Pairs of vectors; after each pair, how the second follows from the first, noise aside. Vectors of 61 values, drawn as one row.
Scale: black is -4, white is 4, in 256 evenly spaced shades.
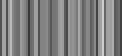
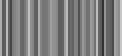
negated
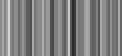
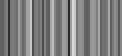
negated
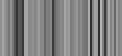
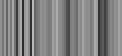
reversed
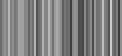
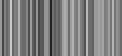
reversed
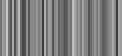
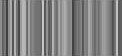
negated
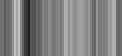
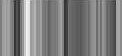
negated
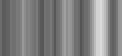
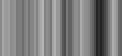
negated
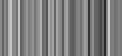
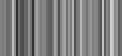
reversed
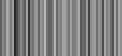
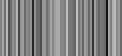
reversed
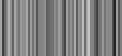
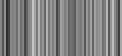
reversed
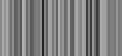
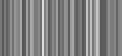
negated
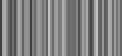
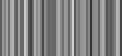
reversed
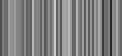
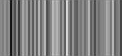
reversed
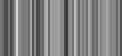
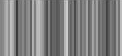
negated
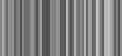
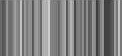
negated
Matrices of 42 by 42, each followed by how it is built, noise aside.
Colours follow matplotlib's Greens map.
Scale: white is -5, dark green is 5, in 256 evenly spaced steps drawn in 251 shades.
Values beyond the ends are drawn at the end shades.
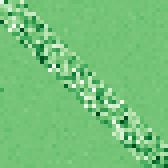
banded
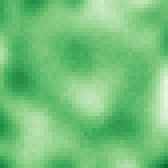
smooth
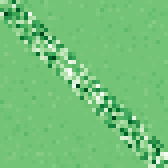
banded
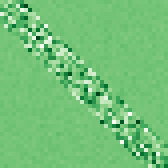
banded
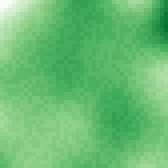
smooth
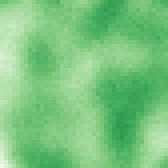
smooth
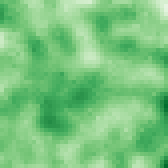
smooth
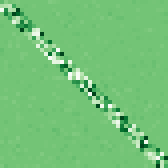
banded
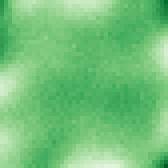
smooth
